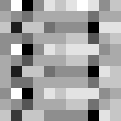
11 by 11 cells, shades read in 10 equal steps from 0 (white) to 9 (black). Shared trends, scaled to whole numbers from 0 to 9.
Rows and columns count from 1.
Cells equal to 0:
4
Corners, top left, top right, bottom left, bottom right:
4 2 2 2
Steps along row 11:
up down same up same same same up down up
